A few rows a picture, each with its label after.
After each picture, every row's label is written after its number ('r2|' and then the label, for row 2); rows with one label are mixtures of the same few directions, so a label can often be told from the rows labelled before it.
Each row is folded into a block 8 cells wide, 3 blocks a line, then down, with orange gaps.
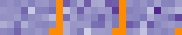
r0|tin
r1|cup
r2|tin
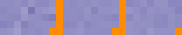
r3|tin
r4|tin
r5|cup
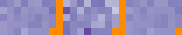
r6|cup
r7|cup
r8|cup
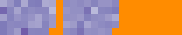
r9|cup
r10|tin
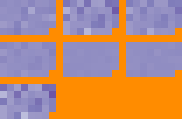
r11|tin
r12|cup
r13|cup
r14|cup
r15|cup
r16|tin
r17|cup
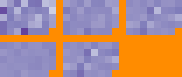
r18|cup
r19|cup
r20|tin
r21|cup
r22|tin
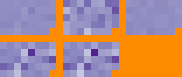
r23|tin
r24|cup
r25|cup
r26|tin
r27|tin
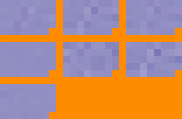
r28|tin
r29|tin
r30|tin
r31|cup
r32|cup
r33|tin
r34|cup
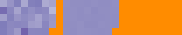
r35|cup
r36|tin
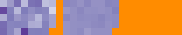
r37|cup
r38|cup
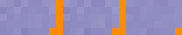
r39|cup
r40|cup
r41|cup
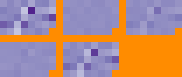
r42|tin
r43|cup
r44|tin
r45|tin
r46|tin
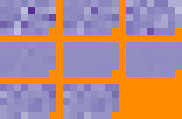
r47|tin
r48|tin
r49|cup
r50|tin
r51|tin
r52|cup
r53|cup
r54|cup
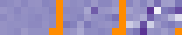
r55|cup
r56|tin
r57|tin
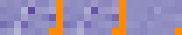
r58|tin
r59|tin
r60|tin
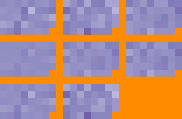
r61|tin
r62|cup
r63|cup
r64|tin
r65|cup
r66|cup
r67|tin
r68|cup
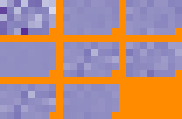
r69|cup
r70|cup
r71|cup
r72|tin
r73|tin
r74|cup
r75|tin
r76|cup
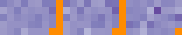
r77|cup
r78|cup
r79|tin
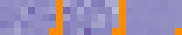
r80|tin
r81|cup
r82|cup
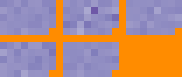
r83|cup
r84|tin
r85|tin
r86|cup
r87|tin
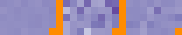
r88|cup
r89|cup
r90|tin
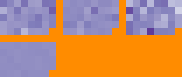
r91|cup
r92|tin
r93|cup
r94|cup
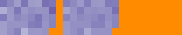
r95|cup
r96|cup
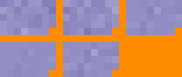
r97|cup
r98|cup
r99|tin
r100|tin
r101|tin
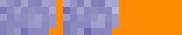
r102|cup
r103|cup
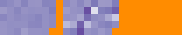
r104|cup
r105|tin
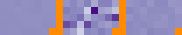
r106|cup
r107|tin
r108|cup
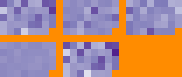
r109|cup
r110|tin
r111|cup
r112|cup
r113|cup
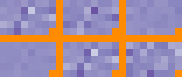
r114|tin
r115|tin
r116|cup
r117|tin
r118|tin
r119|cup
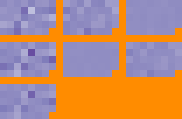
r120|tin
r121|cup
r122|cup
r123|tin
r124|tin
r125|cup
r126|tin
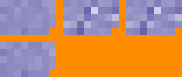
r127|cup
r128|tin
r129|tin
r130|cup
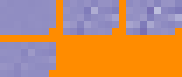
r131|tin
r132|tin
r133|tin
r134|tin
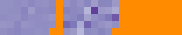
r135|tin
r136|tin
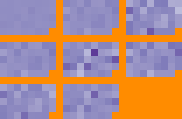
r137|tin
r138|cup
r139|cup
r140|cup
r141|tin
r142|cup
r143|cup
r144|tin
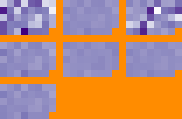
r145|cup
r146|cup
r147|tin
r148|cup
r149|cup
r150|cup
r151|cup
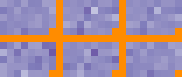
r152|cup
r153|tin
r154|tin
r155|cup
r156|tin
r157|cup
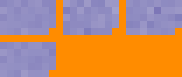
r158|cup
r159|cup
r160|tin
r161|cup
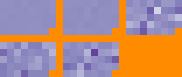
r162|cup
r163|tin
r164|tin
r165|cup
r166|tin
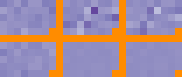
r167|cup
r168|tin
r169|tin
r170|cup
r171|cup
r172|cup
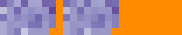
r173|cup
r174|cup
